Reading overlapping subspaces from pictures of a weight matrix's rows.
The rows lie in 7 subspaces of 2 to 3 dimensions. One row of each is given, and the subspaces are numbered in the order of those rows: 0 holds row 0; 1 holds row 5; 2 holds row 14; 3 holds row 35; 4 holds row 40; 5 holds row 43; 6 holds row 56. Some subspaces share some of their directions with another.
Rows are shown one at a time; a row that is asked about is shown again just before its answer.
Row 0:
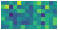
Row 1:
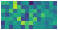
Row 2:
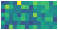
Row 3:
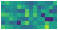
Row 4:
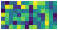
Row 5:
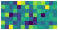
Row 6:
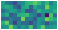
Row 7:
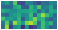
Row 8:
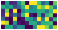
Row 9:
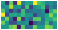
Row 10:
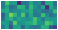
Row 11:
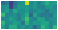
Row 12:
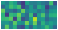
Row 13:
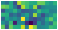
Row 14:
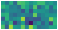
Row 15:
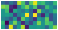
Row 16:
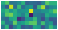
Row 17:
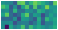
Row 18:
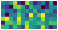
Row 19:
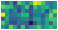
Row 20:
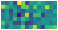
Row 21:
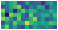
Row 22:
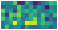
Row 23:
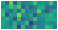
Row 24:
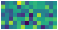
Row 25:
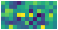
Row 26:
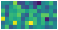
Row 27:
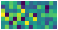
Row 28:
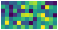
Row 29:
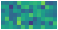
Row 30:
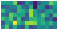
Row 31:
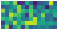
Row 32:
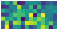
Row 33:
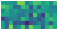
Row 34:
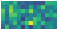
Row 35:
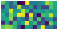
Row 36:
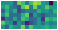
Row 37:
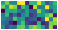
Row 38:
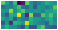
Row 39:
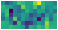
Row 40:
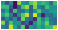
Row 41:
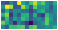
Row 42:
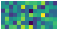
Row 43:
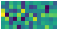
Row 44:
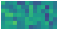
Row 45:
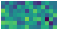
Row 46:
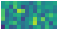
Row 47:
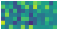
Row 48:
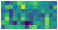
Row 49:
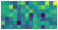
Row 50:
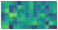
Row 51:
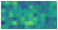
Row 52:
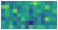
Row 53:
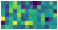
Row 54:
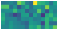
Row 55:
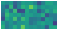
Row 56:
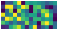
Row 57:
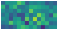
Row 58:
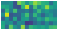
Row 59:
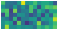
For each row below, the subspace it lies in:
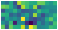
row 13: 2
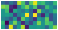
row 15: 4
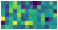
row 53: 1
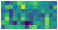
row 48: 6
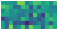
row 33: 2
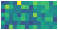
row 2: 6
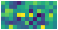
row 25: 3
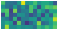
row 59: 6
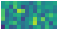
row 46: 0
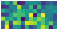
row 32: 2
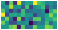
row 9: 5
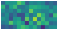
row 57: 3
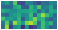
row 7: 2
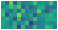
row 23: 5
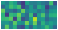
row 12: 5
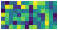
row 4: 6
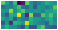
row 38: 3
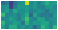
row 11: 4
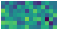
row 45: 4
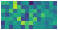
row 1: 4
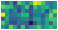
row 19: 5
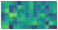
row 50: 1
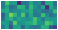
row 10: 1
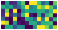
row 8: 2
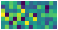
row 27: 5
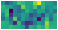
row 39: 6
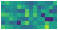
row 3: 3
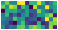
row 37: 4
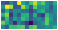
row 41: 6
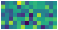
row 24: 3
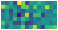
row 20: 3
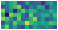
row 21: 5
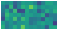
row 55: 0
